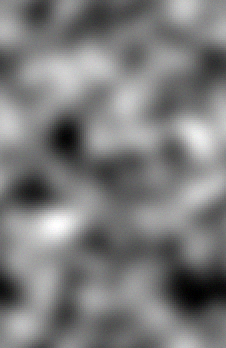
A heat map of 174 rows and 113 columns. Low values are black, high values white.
Neither half mirrors the other. The ninth with the lowest average is the bottom right. Overall the values sit about 50% of the way up the scale. No single row or column stands out from its neighbours. The field is smooth, with broad soft blobs.
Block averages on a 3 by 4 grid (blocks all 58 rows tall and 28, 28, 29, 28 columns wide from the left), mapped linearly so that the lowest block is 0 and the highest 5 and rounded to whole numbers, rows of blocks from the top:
3 4 3 3 / 3 2 3 5 / 4 2 2 0
